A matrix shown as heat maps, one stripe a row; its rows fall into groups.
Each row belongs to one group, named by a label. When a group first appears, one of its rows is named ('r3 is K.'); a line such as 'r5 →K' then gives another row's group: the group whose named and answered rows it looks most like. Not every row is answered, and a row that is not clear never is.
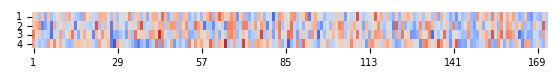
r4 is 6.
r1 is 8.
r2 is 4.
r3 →8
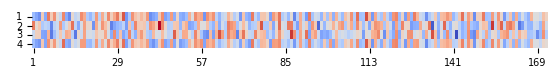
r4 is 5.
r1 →5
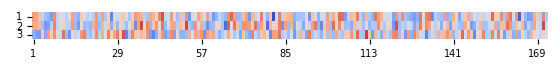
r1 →4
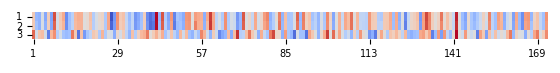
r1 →6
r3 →4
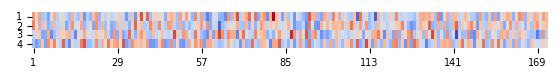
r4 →5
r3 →8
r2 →4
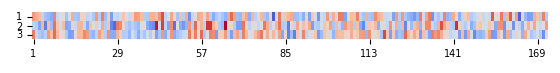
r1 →4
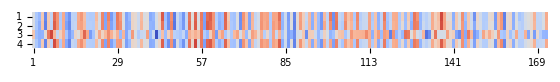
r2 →5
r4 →5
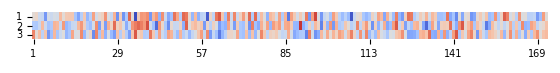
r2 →5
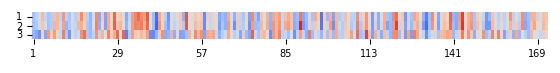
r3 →5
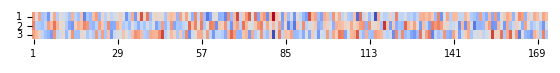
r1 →4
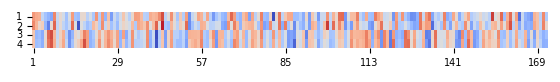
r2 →4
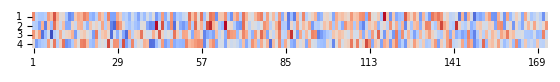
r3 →8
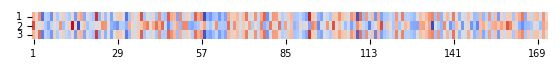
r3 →4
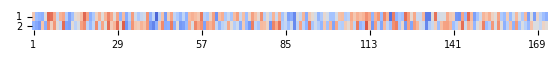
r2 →5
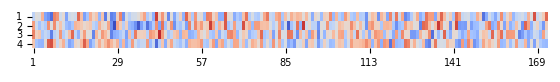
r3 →8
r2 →6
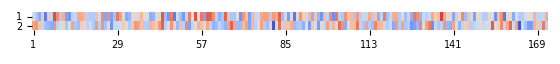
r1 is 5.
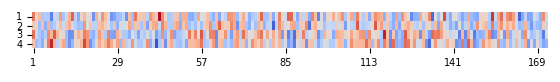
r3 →6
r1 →8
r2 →8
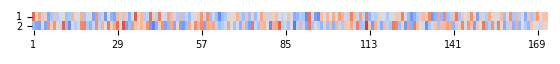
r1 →4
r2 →5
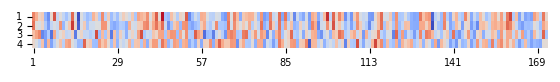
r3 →4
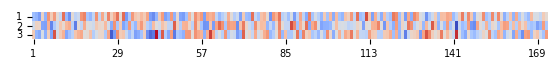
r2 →8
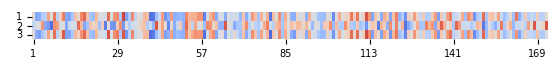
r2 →5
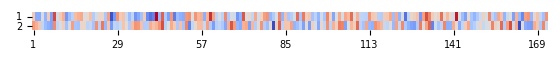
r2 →4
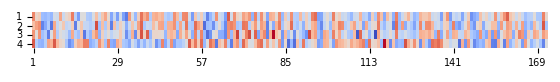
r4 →6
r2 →4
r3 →4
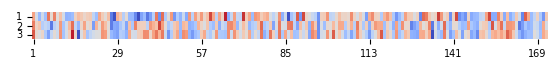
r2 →8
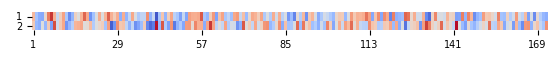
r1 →6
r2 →6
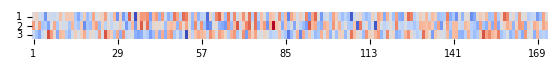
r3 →6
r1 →8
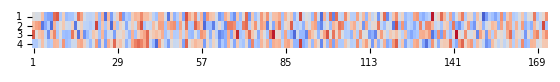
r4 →5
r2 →4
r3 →4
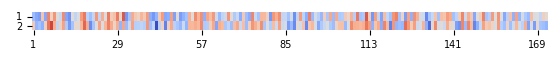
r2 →6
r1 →5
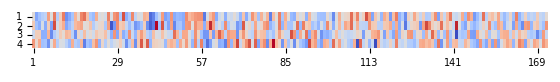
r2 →6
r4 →4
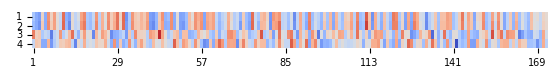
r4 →8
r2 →5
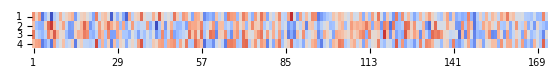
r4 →4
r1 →8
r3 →6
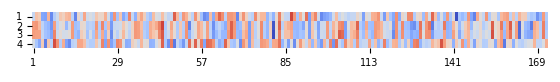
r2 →4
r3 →4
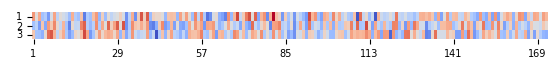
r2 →5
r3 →6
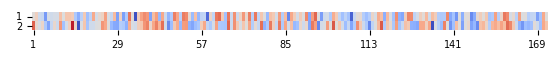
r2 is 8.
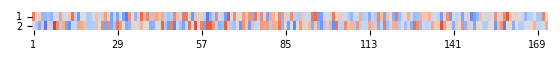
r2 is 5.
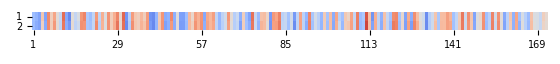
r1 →5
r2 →5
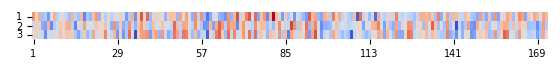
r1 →4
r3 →8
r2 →8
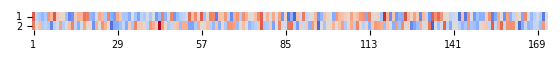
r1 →6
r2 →8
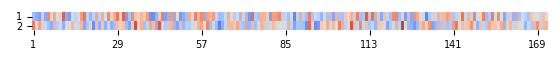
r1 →5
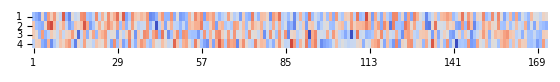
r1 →5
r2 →6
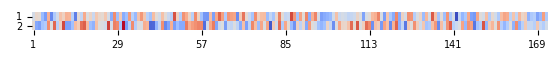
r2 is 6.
